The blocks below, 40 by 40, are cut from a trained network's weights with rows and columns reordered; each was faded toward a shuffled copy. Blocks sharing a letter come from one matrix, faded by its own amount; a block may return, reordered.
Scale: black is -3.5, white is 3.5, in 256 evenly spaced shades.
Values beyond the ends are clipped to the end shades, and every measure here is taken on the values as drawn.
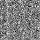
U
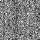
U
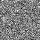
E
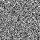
E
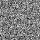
E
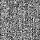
U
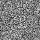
E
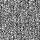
U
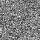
E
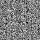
U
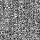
U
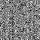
U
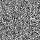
U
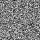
E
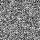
E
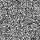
E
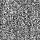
U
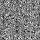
U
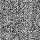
U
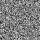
E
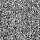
U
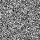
E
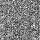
U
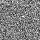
E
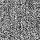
U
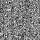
U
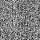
U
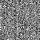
U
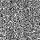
U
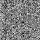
U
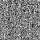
U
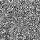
E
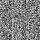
U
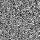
E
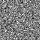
E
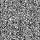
U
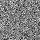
E
